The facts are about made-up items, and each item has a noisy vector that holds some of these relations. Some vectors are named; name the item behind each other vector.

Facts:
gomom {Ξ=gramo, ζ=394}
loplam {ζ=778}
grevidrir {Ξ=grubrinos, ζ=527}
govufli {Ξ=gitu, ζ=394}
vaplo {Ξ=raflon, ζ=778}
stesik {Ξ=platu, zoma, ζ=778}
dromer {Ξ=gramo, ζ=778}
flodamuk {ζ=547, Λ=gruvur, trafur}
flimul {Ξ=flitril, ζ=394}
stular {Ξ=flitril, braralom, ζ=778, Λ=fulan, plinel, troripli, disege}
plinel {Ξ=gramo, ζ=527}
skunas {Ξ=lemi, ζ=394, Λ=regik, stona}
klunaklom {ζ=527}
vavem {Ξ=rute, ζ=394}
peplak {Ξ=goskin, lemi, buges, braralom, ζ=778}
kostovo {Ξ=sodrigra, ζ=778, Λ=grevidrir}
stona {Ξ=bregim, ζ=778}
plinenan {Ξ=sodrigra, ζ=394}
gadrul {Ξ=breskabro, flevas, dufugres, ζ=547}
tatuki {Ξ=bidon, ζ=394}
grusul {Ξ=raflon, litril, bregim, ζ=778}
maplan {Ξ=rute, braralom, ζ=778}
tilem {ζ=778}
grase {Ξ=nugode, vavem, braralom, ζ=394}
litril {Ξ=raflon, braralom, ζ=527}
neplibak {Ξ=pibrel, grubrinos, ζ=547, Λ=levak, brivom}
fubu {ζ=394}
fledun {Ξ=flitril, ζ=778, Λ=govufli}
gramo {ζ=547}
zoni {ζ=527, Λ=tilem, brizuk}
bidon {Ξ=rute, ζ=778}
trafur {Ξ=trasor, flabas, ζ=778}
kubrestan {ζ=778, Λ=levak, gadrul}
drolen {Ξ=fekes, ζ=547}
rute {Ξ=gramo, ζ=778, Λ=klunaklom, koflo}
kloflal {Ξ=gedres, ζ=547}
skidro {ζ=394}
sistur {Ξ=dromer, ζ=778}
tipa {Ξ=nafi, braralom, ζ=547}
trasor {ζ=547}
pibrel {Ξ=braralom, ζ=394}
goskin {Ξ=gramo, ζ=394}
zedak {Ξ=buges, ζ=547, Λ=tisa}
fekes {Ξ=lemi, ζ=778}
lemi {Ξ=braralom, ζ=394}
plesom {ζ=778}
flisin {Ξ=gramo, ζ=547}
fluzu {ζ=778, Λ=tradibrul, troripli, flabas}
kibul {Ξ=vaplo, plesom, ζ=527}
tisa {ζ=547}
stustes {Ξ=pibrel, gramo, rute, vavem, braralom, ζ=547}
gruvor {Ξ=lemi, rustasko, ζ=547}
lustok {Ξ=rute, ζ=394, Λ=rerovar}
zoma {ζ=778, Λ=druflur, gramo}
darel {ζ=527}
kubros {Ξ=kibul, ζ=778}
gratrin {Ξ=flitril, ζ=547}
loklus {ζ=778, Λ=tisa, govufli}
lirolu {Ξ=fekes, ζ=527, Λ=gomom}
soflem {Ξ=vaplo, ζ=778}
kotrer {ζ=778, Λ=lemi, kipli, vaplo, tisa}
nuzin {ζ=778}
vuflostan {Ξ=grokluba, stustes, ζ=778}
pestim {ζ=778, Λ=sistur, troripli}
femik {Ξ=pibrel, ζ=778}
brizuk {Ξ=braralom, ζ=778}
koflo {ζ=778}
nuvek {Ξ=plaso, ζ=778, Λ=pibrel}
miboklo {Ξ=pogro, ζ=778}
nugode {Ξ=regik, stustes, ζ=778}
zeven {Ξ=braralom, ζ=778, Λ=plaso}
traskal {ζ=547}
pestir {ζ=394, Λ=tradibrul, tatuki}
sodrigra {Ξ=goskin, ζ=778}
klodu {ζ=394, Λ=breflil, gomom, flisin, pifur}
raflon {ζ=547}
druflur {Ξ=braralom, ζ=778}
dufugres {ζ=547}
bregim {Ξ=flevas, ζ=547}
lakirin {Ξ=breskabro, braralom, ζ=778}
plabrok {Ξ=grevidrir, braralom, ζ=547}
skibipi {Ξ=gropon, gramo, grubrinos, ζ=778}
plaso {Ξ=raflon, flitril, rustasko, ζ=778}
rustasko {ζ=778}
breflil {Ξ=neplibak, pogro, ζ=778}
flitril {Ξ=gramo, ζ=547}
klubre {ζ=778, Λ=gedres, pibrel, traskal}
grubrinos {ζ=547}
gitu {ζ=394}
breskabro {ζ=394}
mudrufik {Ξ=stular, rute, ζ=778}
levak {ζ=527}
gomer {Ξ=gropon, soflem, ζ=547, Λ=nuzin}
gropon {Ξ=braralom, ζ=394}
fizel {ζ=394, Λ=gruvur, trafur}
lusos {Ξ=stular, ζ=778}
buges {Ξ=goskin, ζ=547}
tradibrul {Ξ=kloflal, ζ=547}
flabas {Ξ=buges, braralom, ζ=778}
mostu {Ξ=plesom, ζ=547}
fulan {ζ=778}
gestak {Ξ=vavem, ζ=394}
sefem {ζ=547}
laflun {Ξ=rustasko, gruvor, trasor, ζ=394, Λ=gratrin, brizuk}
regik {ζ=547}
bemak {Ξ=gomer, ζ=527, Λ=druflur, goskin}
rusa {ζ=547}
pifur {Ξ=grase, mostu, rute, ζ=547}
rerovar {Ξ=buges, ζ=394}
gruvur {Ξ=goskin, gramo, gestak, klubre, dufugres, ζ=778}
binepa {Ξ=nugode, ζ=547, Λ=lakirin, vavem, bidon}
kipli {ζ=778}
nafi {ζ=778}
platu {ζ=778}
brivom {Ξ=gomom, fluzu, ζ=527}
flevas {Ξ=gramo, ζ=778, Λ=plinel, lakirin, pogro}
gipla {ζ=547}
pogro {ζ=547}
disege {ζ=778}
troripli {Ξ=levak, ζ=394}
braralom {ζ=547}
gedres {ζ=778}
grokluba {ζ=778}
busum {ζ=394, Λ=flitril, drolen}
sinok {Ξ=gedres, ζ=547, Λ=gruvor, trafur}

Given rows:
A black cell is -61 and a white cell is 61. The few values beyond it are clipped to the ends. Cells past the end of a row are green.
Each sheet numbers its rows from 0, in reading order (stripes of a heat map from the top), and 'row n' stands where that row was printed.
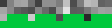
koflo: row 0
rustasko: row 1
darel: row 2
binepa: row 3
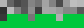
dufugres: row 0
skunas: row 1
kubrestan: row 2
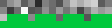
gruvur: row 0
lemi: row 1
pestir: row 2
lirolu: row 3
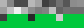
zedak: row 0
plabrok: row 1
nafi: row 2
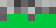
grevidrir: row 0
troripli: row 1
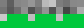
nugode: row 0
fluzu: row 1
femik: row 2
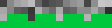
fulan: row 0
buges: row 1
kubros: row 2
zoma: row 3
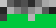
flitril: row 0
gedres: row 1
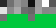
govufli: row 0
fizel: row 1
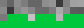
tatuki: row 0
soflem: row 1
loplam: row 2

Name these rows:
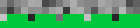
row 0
flabas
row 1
drolen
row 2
laflun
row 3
kostovo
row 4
mostu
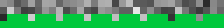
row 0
pogro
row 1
flevas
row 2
breflil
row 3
stular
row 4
trafur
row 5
plesom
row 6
trasor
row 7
goskin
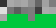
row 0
stesik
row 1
lustok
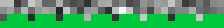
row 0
brivom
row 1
neplibak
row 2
raflon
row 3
platu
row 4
tisa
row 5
zeven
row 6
flisin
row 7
fekes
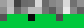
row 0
kibul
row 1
tradibrul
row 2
zoni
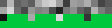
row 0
kloflal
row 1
pestim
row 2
rute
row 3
regik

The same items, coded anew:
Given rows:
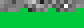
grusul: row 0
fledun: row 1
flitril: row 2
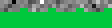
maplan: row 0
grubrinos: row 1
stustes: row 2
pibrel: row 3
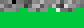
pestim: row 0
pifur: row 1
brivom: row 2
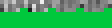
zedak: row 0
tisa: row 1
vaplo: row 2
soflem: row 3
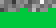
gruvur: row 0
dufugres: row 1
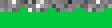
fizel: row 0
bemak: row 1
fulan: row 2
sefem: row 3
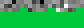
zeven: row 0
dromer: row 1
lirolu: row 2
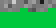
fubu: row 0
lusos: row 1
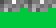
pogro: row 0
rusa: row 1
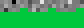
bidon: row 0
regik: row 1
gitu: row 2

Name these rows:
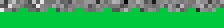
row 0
grevidrir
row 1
gratrin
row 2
gedres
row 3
kubrestan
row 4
sodrigra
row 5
skibipi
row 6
skunas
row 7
kotrer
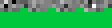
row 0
stular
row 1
gestak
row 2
grase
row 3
plinel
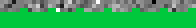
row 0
lakirin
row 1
gomom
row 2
litril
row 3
sinok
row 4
zoma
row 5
sistur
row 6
vavem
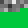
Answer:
braralom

